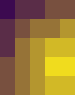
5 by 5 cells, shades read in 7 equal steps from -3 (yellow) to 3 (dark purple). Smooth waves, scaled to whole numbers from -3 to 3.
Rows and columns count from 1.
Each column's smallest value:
1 0 -1 -3 -3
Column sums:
9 3 -1 -6 -7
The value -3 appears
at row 4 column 4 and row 4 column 5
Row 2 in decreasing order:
2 1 0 0 -1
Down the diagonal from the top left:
3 1 -1 -3 -2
